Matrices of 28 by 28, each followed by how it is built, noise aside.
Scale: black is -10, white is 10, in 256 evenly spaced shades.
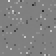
sparse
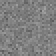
noise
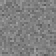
noise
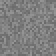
noise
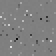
sparse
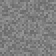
noise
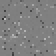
sparse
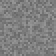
noise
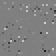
sparse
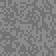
noise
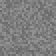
noise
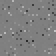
sparse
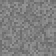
noise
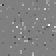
sparse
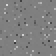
sparse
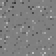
sparse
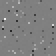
sparse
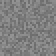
noise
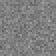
noise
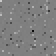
sparse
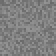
noise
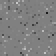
sparse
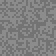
noise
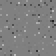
sparse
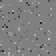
sparse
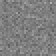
noise
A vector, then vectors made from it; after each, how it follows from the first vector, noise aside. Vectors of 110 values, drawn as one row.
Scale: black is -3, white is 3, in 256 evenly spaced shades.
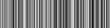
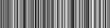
negated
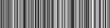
negated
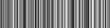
negated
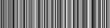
sign-scrambled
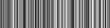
negated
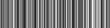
sign-scrambled
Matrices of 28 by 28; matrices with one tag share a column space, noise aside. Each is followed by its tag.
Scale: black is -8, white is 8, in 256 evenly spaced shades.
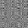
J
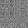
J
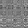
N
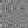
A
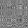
N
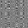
J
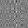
A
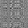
J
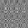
A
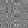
A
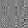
N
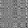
J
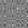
A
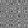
A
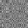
A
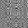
J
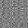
J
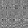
N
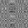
A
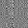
J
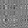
N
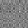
A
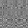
N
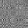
N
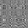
N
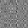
A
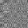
A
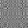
J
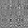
N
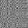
J
